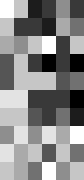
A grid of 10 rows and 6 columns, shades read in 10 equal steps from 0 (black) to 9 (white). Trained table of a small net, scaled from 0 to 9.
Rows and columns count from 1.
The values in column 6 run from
0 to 9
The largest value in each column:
9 8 7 9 7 9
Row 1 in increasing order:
1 2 2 5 7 9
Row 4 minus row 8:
-2 -1 -3 -8 -4 -9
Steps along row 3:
down up up down up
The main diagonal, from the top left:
9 2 7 0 3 0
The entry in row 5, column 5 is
3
